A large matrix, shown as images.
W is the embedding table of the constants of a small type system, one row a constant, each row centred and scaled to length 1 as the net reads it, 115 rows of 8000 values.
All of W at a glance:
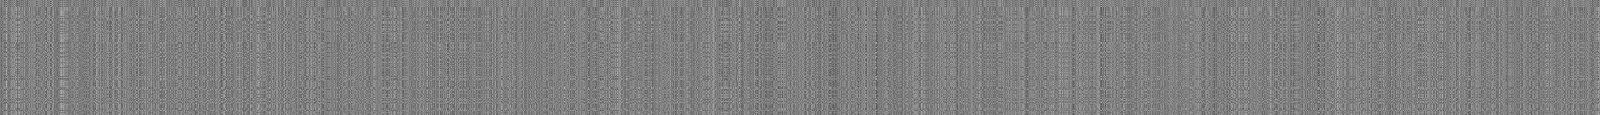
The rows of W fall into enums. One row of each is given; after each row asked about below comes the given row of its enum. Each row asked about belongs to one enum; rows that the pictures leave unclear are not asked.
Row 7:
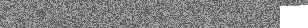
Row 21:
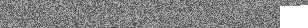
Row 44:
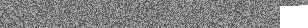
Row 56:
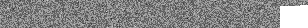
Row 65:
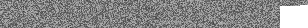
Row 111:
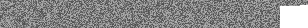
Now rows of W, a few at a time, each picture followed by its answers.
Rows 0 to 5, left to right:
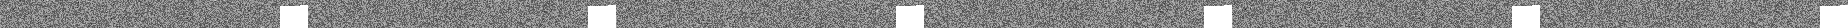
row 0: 56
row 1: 44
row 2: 56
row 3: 44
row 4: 56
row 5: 44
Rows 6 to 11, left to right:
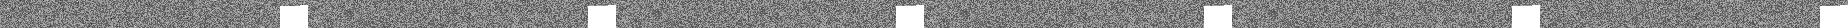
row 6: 56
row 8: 7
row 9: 7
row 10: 7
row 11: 65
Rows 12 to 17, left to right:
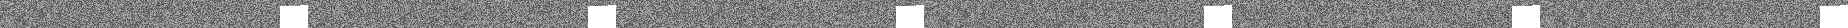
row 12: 111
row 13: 65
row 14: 65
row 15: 111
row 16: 21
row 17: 111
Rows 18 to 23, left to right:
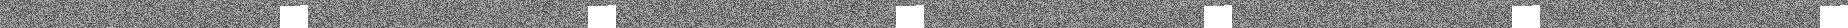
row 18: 56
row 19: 44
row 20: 44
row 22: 21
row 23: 21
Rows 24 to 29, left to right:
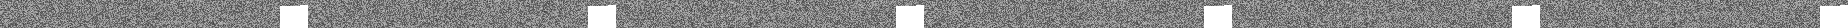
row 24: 65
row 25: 44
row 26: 21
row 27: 65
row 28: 21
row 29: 21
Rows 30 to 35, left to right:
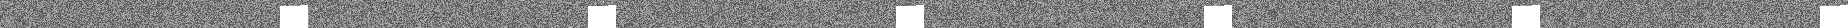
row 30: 111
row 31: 56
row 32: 65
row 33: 21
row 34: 7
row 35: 111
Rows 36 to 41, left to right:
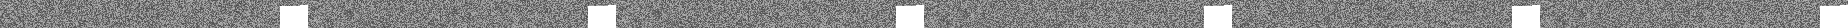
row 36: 44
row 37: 7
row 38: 7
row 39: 111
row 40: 65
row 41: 111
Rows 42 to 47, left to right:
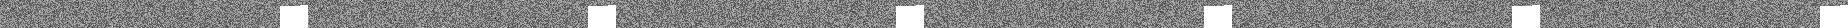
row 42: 56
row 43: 56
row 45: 44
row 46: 65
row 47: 56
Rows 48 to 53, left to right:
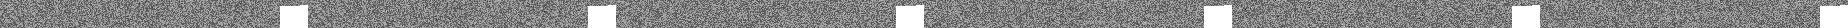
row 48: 44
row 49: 44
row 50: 111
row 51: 65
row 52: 56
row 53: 21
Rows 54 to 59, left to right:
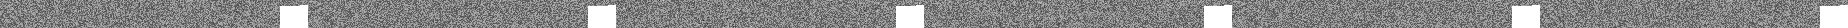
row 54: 44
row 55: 111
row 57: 21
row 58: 111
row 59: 44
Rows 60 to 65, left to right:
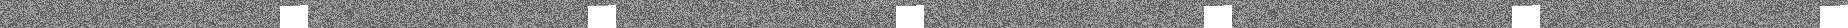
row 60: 65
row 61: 7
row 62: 21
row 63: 44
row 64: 7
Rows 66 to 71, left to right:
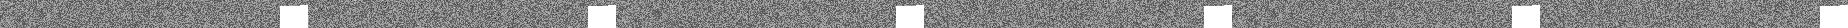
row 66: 111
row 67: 56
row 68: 7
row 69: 44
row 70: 111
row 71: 44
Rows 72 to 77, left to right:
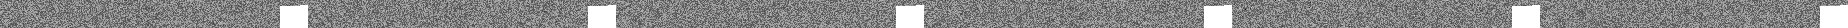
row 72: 65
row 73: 44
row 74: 111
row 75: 65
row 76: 56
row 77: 7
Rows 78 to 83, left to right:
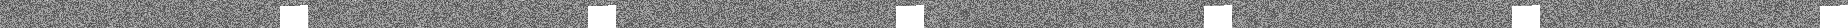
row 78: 56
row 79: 56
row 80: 65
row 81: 7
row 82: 111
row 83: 44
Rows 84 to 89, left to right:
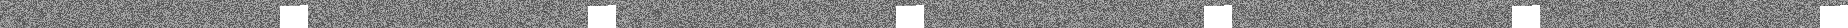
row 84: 111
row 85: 44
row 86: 7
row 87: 21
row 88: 21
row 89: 56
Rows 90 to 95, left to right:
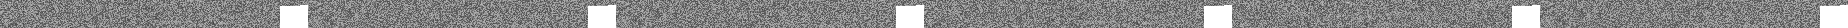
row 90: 65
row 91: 111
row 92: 111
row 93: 65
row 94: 21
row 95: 111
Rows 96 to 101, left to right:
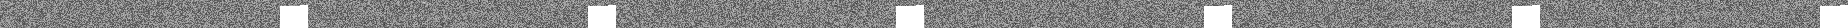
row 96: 111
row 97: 21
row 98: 44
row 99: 56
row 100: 65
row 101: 21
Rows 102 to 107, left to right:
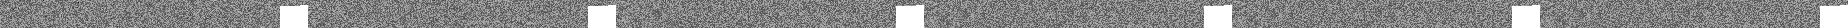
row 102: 56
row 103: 65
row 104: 7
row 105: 111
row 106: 111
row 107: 111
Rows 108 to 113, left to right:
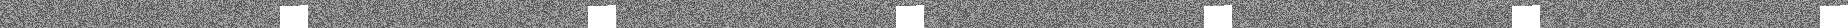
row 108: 44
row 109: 44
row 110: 56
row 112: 21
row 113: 111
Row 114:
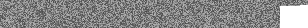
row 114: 7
